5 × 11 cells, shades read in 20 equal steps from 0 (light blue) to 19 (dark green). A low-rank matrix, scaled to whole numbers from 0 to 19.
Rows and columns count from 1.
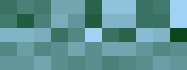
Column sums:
47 46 44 42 40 49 36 37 46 46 36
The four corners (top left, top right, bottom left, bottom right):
13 0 8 8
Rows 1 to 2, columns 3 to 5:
12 6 6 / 11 5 8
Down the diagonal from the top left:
13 16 5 9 10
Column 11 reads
0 0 19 9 8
